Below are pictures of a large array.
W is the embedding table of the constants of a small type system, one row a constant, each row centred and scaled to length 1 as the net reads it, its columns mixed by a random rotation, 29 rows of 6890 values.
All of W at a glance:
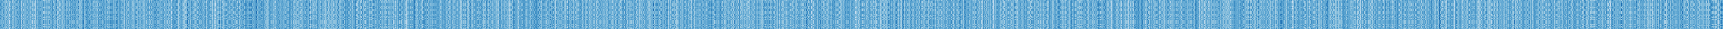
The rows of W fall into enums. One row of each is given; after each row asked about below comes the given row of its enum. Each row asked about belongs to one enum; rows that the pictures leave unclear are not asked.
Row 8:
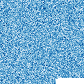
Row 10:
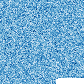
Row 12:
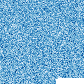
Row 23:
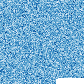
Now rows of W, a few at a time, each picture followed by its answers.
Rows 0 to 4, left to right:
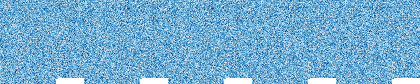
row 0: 12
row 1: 8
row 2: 8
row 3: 10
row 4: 10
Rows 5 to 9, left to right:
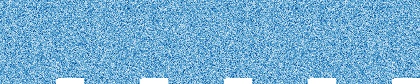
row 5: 10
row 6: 8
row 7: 12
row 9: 10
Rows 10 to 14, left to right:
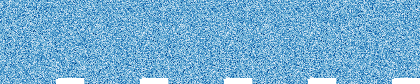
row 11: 12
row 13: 12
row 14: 23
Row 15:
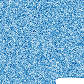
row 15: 10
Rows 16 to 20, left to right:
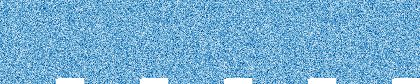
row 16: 8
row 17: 12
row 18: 10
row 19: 12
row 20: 23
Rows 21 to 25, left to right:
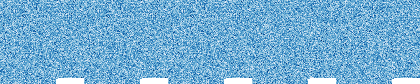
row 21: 23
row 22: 23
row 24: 12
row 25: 10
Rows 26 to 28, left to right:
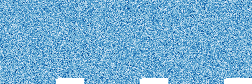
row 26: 12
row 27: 8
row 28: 23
